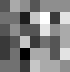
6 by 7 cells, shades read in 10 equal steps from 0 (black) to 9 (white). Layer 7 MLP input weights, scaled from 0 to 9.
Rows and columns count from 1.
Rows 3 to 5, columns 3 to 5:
3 3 8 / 7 2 4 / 0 6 6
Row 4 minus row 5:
0 -1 7 -4 -2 0 -2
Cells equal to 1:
1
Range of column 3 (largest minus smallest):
7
